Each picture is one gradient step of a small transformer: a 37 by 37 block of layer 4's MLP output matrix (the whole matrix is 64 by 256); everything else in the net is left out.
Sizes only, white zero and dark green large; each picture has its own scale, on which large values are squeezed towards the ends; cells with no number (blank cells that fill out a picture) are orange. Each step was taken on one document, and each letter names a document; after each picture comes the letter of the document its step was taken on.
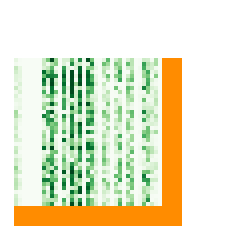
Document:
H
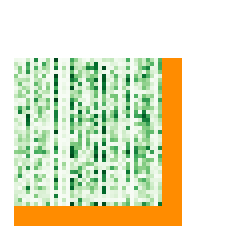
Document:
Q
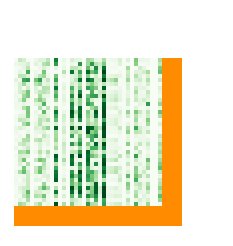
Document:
Q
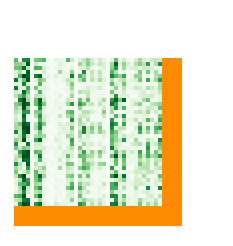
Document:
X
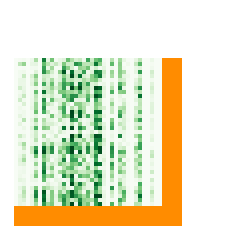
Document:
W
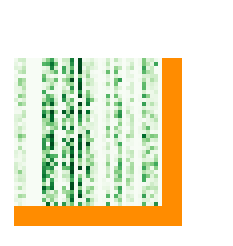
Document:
H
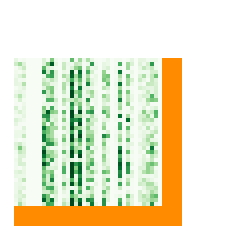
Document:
H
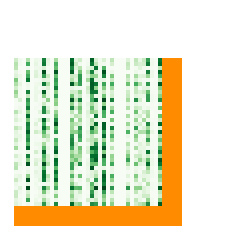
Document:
Q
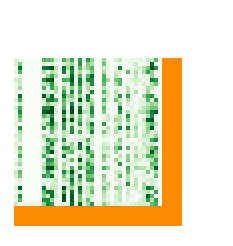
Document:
H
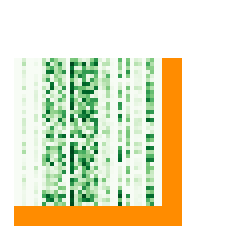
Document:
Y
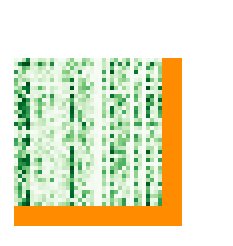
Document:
X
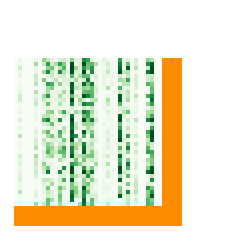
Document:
Y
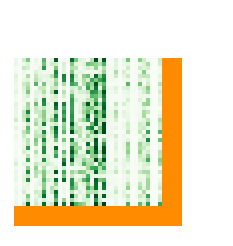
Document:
Q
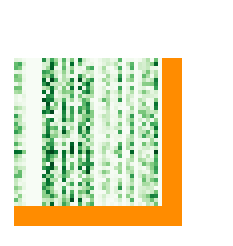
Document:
H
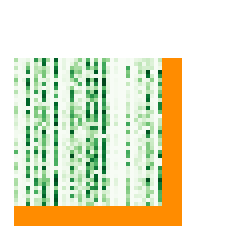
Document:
Q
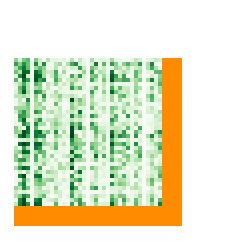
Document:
X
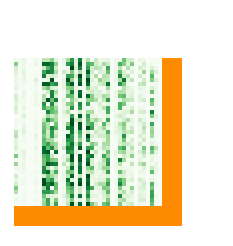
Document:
H
